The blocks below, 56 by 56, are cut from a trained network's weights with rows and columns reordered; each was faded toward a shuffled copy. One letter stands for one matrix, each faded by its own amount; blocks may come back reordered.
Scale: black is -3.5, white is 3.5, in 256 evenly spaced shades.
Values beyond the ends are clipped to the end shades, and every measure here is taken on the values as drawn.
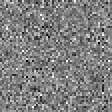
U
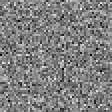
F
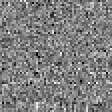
U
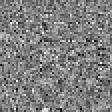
U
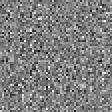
U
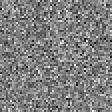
F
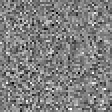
U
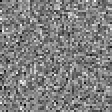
F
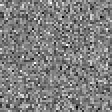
F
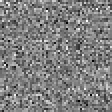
U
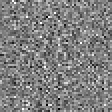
U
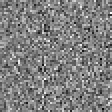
F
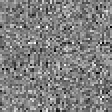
U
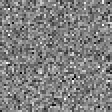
F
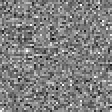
F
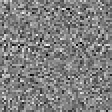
U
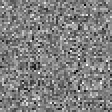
F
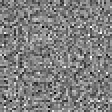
U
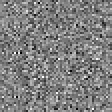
U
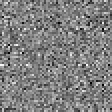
U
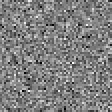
U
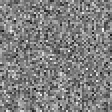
F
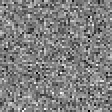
F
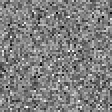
F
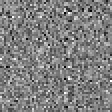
U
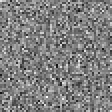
F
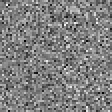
F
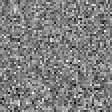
F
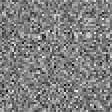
U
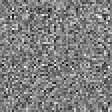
U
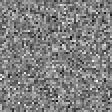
F
